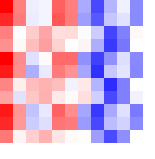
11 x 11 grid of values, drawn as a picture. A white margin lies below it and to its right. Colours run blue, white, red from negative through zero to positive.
Stripes: upright, repeating 2 times. Slope: up to the left. Odd rows or columns: none. Average level on the scale: 50%.
